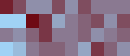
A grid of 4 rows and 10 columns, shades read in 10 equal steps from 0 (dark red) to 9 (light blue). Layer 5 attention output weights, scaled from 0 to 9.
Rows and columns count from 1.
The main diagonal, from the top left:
1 9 4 4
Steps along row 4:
down down down same up up down up up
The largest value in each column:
9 9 6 6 7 6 7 6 6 6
